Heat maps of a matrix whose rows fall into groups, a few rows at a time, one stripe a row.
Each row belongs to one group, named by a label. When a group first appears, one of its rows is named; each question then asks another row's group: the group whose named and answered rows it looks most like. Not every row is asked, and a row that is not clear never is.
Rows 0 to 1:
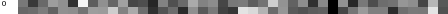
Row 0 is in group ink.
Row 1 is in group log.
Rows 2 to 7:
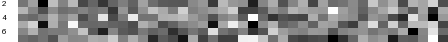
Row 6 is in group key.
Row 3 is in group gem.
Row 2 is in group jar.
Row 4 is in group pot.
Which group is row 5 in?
jar
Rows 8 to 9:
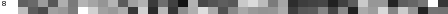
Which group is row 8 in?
log
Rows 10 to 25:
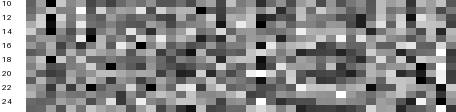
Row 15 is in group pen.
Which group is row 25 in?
log
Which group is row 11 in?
pen
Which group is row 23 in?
gem
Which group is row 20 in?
log
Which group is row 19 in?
key
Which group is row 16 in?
key
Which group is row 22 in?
gem
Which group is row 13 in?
jar
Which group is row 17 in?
log
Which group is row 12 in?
jar
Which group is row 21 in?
key
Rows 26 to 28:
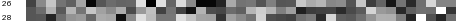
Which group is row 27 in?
log
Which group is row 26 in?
pen
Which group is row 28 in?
pot
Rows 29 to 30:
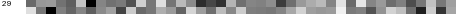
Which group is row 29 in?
pen
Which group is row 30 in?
gem
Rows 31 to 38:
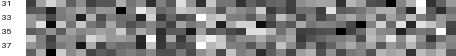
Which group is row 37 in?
ink
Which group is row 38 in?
jar
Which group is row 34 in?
jar
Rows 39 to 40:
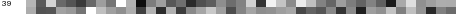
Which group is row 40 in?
ink
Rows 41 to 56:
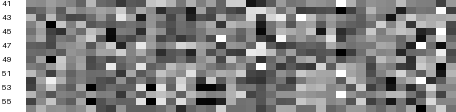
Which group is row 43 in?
key
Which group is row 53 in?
pen
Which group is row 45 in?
key
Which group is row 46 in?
key
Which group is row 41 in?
gem
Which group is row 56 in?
key
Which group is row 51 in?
gem
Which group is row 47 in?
pot
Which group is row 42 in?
log
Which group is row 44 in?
jar
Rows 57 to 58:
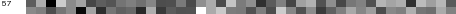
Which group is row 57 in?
jar
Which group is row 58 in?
ink
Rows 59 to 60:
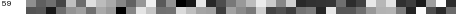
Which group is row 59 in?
log
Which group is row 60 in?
pot
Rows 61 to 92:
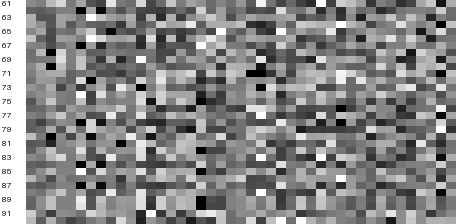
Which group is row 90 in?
pen
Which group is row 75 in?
pen
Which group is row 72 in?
pen
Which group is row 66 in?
ink
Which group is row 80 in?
gem
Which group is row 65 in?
key
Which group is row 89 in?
pen
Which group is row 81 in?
pot
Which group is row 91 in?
ink
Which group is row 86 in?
gem
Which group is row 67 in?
ink
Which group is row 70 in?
jar
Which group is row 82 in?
pen
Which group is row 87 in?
ink
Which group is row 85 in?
pen
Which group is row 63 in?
ink
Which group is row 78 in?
ink
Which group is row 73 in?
key
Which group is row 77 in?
pot
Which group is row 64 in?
gem
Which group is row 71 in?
gem
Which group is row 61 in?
pot
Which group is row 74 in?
pen
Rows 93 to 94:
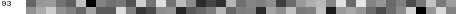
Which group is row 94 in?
key
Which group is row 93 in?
pen
